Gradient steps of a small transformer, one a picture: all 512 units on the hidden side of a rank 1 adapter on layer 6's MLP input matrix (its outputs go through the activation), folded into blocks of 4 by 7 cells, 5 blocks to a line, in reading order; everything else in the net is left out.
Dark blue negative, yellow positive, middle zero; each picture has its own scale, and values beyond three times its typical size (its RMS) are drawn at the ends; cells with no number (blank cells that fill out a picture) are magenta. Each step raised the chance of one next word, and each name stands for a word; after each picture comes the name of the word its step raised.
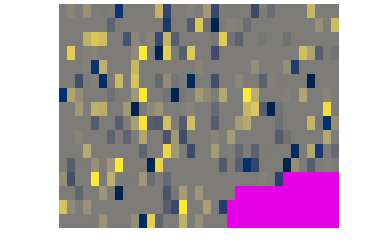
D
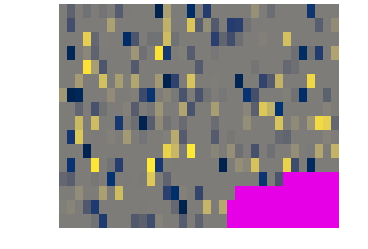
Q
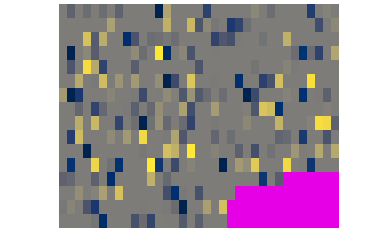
Q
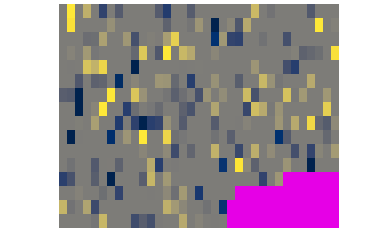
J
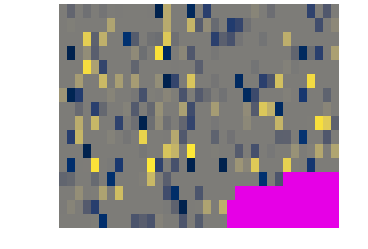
Q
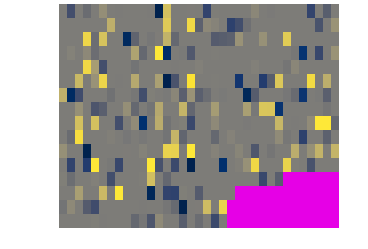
Q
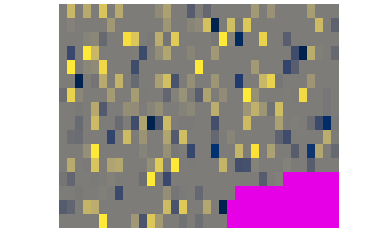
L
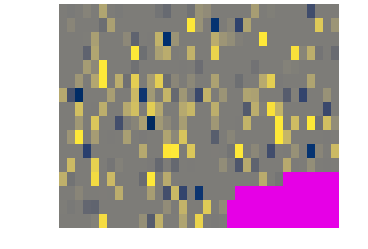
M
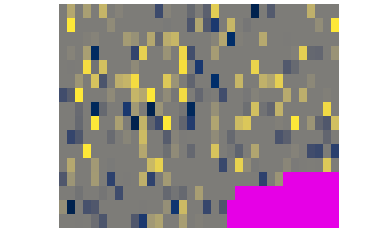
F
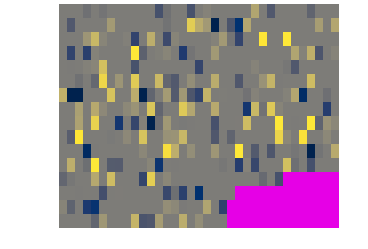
M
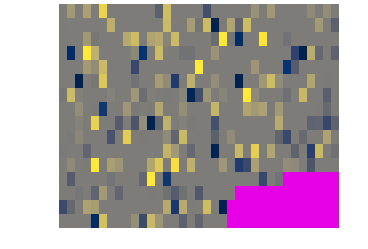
L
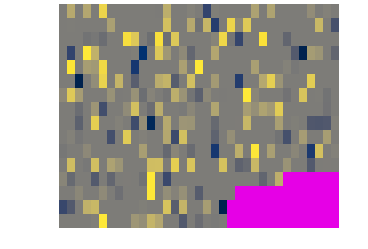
L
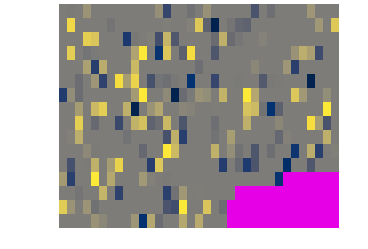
D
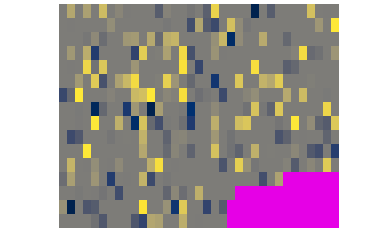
F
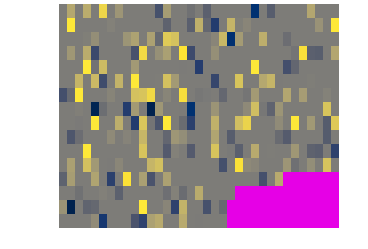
F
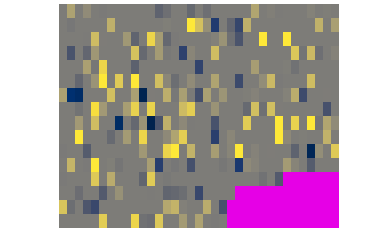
M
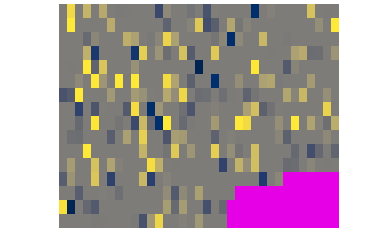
F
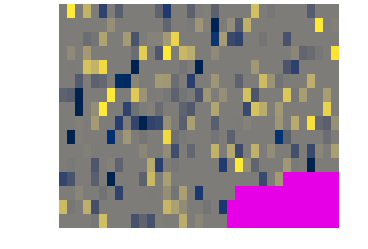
J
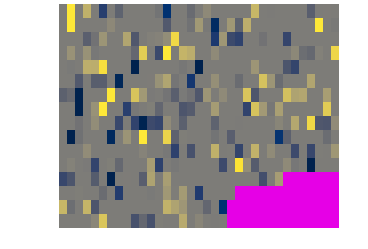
J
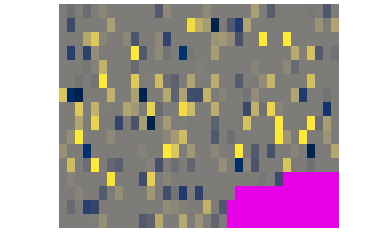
M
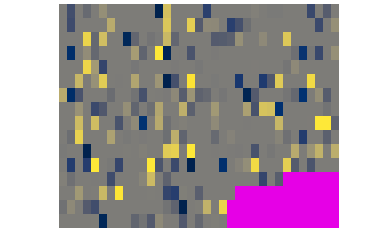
Q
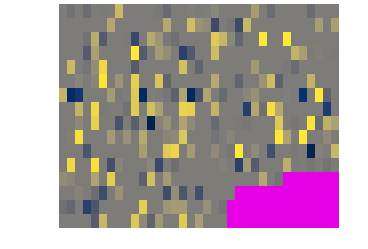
M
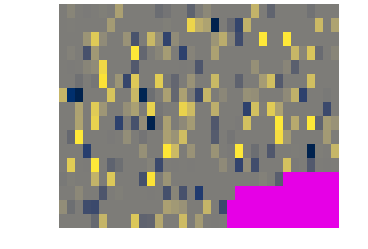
M
